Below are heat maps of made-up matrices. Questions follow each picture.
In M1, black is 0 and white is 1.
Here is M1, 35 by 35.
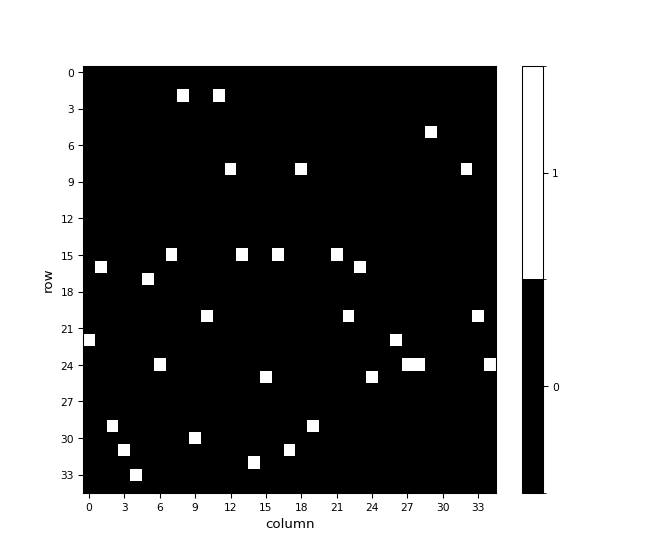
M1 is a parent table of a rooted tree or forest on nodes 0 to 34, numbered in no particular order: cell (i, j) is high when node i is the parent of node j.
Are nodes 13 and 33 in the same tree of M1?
no
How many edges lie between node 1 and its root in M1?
3
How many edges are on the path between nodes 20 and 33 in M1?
1
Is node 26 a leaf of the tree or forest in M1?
yes
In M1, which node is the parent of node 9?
30
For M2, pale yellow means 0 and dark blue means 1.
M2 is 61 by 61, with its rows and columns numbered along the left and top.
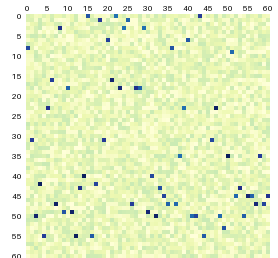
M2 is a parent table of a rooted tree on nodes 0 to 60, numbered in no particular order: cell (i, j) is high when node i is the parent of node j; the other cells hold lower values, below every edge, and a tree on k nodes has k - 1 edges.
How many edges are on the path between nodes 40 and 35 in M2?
6
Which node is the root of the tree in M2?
45
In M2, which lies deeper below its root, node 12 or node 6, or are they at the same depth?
node 6
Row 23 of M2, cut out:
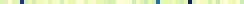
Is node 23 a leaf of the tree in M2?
no
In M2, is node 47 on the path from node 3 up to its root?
yes
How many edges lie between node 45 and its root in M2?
0
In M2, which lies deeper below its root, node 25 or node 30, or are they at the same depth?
node 30
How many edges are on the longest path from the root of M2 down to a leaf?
20
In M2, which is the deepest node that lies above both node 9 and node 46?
31
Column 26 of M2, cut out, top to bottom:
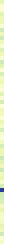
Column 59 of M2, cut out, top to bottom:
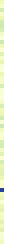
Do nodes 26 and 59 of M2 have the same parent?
yes
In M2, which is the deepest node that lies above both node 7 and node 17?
47
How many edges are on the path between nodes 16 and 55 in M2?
1
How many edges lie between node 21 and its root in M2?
3
